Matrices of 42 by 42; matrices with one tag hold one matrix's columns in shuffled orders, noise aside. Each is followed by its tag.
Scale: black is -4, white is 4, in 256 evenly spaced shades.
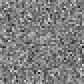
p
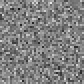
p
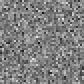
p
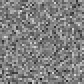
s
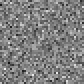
s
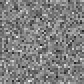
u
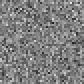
p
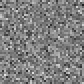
s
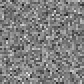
s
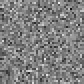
p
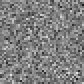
s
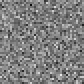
s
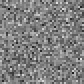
p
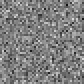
p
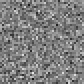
s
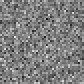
u
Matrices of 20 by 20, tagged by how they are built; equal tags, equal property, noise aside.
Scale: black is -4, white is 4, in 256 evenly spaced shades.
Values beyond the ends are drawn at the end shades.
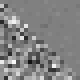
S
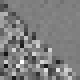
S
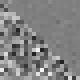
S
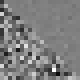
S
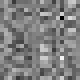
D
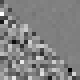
S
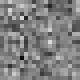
D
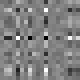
D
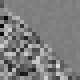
S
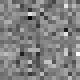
D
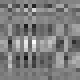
D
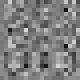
D
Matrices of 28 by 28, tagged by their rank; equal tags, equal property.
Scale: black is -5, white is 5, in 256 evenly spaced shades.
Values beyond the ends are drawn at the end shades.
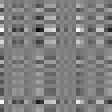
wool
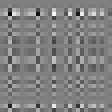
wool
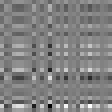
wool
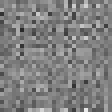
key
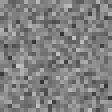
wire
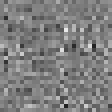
key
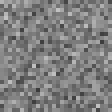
wire
